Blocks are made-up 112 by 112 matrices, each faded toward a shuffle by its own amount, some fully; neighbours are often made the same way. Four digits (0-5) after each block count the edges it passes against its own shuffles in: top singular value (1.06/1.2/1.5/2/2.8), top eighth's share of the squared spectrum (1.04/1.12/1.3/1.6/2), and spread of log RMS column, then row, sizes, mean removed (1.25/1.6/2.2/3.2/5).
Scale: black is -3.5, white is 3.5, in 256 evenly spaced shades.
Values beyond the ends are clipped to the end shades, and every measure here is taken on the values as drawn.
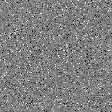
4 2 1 1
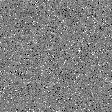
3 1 0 0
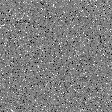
2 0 0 0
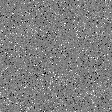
0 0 0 0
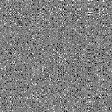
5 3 2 2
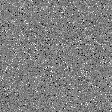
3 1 0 0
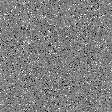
3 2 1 0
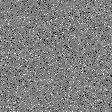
0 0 0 0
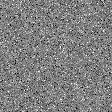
0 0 0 0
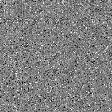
3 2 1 1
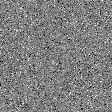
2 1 0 0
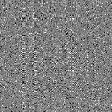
4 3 2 2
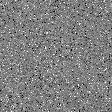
1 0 0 0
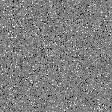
2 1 0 0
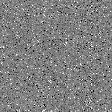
3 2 1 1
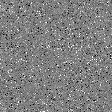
3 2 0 1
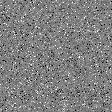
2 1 0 0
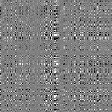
5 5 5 4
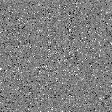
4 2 1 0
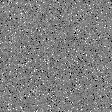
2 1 0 0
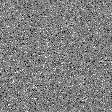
1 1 0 0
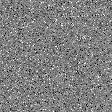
1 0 0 0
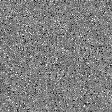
3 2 0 1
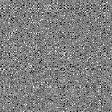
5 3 2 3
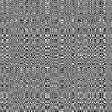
5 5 4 4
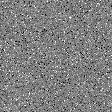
2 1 0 0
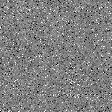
3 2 0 1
